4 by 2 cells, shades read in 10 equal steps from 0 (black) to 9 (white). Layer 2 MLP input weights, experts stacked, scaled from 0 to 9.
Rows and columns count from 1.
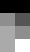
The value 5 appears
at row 2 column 1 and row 3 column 2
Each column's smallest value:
0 0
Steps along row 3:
down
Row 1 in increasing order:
0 0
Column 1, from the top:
0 5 6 6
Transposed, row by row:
0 5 6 6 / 0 3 5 9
